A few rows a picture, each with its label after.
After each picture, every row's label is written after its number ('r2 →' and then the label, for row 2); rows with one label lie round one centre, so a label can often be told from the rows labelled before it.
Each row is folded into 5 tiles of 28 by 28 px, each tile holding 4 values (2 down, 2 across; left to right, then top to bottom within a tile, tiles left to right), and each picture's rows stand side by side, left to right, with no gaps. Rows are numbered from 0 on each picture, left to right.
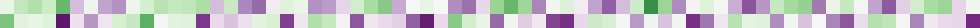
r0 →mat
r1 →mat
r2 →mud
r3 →mud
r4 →mud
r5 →mud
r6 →mud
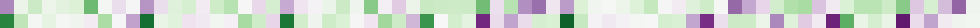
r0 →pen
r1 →pen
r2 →pen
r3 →mat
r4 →pen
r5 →mud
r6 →mat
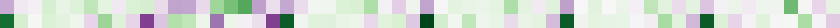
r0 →pen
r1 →mud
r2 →pen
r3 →pen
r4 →pen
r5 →pen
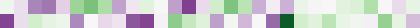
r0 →mud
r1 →mud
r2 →pen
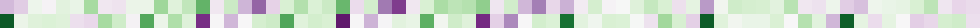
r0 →pen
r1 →mat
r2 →mat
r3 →mat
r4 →pen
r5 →pen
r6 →pen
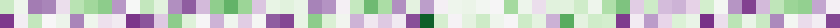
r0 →mud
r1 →mud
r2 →mud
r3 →pen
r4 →mat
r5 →mud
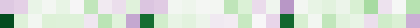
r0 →pen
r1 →pen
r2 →pen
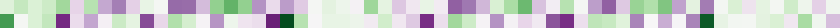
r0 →mat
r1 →mud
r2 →pen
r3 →mud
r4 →mud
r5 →pen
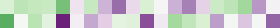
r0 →mat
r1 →mud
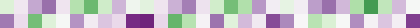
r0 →mud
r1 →mud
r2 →mud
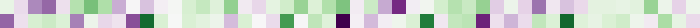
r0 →mud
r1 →pen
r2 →mat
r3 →mat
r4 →pen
